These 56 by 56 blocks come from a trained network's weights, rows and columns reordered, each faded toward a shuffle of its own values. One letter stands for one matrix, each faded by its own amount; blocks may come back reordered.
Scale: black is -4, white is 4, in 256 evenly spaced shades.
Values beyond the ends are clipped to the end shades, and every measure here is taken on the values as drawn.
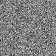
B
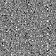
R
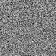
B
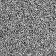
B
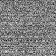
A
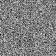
B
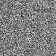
B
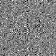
R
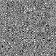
R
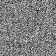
B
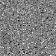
R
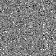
R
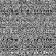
A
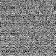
A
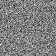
B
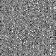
R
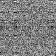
A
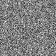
B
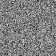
B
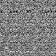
A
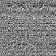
A
